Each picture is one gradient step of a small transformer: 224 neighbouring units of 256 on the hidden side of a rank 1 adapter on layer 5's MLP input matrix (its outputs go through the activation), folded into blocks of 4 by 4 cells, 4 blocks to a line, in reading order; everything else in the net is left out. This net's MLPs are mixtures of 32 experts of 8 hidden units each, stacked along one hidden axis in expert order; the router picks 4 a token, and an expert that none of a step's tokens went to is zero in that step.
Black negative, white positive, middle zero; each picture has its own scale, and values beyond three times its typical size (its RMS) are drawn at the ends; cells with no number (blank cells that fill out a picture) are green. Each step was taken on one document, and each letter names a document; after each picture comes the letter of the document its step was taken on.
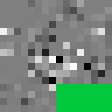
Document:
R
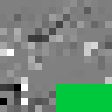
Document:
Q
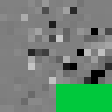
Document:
R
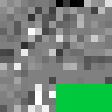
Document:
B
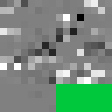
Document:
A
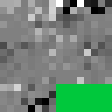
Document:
B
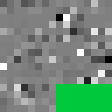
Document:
A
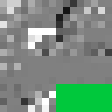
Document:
Q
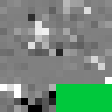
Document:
Q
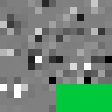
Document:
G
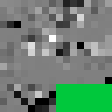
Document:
B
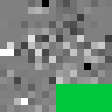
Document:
R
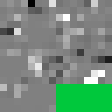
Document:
A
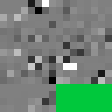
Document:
R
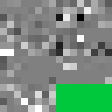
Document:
Q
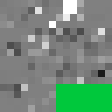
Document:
G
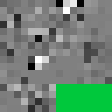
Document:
B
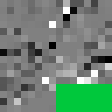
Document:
G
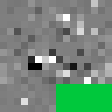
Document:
G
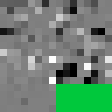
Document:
A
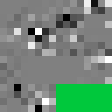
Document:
Q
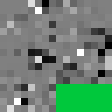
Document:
R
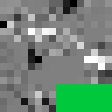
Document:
B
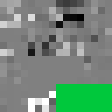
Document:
B
